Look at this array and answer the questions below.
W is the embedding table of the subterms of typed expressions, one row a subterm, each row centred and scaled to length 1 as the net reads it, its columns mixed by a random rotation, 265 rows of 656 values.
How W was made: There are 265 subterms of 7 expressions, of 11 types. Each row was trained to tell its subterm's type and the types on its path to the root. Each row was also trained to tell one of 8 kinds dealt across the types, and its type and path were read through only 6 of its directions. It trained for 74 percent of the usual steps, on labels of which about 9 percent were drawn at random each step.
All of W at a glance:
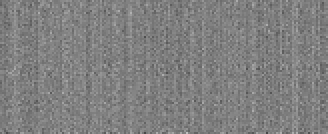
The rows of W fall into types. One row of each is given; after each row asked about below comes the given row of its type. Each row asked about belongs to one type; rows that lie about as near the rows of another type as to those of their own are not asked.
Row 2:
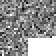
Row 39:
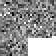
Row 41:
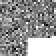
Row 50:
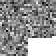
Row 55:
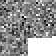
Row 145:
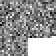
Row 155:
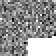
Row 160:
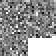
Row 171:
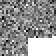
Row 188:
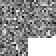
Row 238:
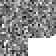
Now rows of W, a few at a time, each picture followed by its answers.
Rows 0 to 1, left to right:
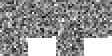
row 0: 41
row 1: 238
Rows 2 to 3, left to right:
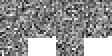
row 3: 188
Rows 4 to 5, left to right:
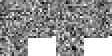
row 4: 2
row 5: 155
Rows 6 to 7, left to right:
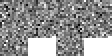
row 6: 160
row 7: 238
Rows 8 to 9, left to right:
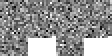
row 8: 160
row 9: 41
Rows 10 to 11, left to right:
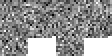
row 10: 145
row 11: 41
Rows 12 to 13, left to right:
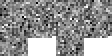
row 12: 55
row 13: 188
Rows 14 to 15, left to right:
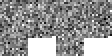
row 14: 171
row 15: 155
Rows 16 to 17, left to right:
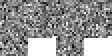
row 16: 2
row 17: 145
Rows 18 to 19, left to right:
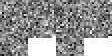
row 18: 171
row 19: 155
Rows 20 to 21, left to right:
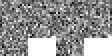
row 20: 188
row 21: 171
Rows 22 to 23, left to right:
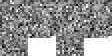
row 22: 188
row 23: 171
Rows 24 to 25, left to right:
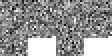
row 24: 188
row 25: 145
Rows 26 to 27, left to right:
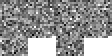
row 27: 188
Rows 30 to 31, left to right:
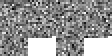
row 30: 39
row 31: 2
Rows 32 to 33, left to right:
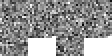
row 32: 155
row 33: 171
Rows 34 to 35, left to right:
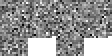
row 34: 41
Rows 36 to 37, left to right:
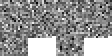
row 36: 55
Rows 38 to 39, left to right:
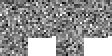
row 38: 39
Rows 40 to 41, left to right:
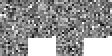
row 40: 39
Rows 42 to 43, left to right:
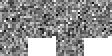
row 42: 155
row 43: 238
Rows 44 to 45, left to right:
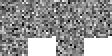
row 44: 41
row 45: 50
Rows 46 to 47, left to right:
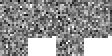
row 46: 145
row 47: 171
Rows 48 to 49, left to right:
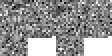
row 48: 39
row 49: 41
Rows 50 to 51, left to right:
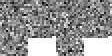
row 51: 41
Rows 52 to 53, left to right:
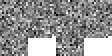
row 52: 171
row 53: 2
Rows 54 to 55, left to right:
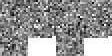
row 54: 39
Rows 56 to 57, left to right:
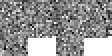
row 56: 145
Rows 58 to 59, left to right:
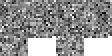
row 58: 155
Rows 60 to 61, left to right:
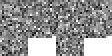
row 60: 188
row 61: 160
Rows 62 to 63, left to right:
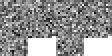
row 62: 155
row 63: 188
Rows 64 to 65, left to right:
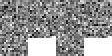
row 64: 41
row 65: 160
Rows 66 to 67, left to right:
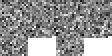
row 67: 145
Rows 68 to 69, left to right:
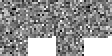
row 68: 39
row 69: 160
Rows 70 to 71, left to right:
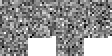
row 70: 188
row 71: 55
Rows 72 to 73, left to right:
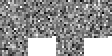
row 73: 145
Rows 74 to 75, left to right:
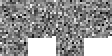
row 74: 155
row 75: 145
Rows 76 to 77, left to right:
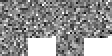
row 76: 238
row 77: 160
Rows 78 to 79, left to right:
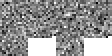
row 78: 50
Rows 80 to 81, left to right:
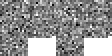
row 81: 188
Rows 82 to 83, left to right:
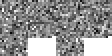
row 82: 188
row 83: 145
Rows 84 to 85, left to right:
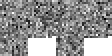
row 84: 55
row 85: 2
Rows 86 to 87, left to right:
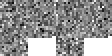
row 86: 41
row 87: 50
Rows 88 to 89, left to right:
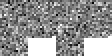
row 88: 39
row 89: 238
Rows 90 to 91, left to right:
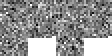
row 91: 55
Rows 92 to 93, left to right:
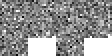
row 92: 188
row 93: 171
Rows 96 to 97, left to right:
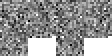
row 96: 55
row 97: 2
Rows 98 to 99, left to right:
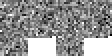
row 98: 145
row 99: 155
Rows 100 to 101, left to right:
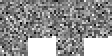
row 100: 171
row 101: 238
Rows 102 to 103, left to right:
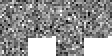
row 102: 171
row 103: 171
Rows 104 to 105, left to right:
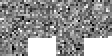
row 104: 160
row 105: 188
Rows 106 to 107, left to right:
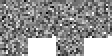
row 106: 145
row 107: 188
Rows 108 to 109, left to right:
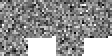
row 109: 50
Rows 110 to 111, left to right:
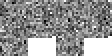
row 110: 155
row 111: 155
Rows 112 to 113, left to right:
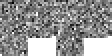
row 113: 238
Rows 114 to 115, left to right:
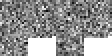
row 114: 50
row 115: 171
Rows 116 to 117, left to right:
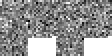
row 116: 55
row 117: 171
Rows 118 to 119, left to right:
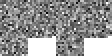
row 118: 145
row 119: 160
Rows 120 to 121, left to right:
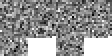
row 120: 145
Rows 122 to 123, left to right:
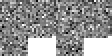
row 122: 171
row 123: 188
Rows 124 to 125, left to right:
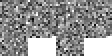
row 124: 238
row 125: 238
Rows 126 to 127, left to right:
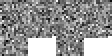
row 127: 171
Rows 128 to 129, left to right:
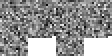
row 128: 155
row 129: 145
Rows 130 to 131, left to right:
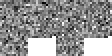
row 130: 50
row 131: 155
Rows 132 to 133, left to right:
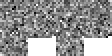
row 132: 41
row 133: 155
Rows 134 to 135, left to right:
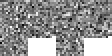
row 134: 160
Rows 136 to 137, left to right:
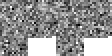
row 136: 188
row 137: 41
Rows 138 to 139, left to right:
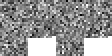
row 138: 41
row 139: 145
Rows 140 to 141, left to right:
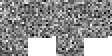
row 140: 160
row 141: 41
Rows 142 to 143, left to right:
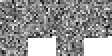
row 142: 50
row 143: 145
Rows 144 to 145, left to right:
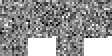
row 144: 55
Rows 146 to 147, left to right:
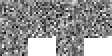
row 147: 55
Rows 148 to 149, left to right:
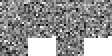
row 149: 145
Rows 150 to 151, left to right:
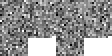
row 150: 160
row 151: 2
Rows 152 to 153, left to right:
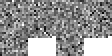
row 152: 2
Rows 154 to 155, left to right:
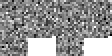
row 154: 41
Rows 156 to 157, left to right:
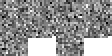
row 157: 155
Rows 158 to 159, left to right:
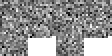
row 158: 188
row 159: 39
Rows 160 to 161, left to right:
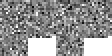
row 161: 39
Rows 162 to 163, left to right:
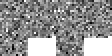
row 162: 160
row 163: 171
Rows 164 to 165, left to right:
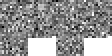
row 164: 171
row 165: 238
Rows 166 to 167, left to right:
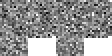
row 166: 55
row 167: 41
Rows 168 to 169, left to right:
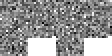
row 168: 41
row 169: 160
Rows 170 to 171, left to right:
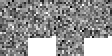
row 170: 39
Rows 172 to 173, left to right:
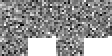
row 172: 188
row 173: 41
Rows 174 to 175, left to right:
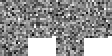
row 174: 188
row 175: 2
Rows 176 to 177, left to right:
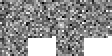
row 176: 2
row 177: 238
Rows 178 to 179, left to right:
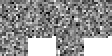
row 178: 155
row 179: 188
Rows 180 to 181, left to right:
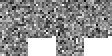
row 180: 41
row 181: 50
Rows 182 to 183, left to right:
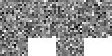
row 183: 238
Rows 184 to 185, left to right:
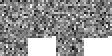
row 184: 145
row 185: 55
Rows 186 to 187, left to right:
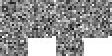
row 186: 155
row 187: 41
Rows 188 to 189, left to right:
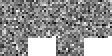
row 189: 160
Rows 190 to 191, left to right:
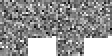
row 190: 2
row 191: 39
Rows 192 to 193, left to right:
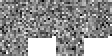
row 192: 50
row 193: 155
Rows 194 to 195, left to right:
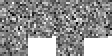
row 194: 171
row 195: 171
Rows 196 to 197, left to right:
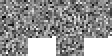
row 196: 145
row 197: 171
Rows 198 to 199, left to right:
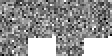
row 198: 171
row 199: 155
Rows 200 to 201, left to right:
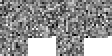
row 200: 145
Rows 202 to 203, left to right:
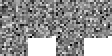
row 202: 41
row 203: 2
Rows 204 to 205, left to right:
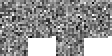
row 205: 55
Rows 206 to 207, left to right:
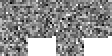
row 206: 155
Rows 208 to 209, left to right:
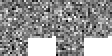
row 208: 39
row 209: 171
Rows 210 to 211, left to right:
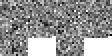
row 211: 50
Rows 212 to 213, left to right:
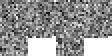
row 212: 155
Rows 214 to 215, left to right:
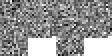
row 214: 39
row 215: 188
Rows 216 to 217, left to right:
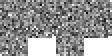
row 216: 145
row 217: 155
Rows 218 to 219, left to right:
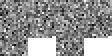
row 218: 2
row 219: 55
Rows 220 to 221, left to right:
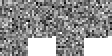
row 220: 55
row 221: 39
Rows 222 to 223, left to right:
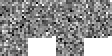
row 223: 155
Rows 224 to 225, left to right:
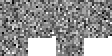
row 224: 50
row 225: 145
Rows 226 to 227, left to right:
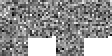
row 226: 39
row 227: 155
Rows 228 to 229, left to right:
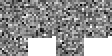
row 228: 50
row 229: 188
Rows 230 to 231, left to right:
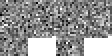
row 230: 55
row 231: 171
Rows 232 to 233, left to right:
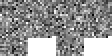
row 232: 41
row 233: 171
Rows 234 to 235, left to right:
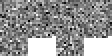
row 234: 55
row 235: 39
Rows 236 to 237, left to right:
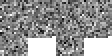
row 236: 145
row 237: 50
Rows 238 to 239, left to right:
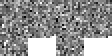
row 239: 171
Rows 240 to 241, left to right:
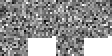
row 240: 155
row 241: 171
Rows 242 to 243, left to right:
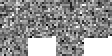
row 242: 55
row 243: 50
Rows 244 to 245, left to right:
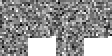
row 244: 188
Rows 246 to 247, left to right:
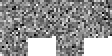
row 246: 41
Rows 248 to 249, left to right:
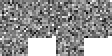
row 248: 39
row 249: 155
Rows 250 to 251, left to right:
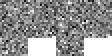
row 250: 145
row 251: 238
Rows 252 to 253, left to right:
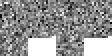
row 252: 55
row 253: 39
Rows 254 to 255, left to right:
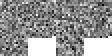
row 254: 41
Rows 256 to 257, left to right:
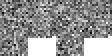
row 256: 39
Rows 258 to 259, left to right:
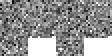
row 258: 50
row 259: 41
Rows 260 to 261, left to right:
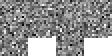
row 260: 188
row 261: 2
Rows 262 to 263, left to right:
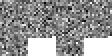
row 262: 2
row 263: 41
